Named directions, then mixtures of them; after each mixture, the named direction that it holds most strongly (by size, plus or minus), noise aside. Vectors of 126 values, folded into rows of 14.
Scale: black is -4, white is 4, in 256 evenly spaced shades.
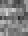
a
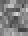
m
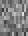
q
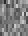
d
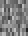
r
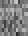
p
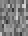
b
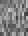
q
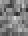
m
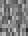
r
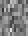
r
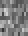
a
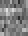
a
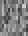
b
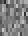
d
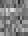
a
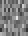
r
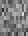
q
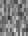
r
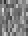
d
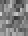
m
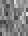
d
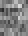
a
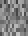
d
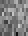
q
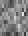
q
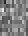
r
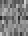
b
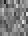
d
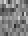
d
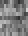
a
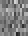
p
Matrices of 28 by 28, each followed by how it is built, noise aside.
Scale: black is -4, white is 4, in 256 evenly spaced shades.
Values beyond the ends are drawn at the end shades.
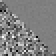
lower triangular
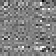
low rank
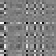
low rank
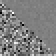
lower triangular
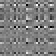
low rank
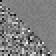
lower triangular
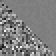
lower triangular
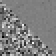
lower triangular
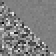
lower triangular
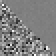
lower triangular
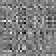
low rank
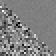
lower triangular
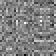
low rank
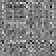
low rank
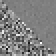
lower triangular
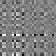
low rank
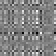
low rank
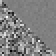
lower triangular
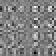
low rank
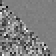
lower triangular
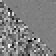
lower triangular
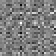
low rank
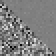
lower triangular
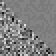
lower triangular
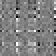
low rank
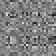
low rank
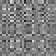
low rank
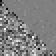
lower triangular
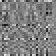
low rank
